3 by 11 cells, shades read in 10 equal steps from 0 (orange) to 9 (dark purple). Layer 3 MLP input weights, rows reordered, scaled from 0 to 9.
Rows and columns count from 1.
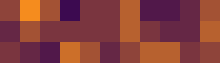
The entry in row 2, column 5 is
6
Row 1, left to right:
5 0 4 9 6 6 3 8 8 7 4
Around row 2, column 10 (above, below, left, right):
7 6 7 3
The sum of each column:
18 11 18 17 16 19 11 17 18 20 12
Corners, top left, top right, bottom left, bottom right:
5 4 6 5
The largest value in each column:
7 7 8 9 6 7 5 8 8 7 5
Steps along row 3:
up up down up up down down same up down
